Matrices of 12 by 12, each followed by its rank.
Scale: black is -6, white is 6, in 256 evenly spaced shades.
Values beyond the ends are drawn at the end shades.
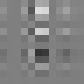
one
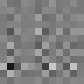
two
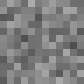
full rank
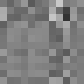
two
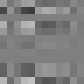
one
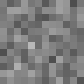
full rank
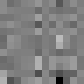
two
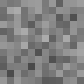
full rank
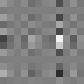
one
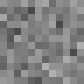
full rank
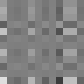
one
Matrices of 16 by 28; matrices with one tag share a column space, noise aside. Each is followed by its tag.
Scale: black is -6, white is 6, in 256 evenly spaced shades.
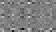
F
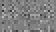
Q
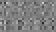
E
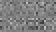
E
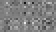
E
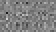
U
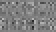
E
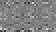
F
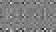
F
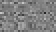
U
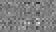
E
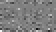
F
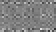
F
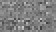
E
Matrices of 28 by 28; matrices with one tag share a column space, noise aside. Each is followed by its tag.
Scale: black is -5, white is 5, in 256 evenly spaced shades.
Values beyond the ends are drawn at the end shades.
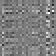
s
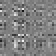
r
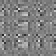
r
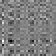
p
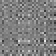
p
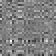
p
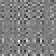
p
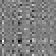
p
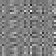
s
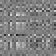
r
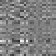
p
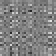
s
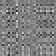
s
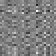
s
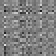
s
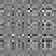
r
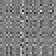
s
